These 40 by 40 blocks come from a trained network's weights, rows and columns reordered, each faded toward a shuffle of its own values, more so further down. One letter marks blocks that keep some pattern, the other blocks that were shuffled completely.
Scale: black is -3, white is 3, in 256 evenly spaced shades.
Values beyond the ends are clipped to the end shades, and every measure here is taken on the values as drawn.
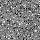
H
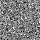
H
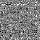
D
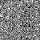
D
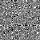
D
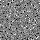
H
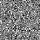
D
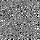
D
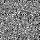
D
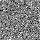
H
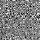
D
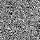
D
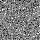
H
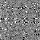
D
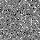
H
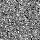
H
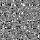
D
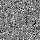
H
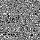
D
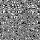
D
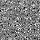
D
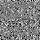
D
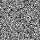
D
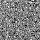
H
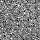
H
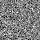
H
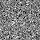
H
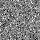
H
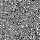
H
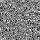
D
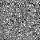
D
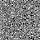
D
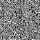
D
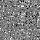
D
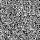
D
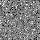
H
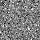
H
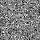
H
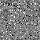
D
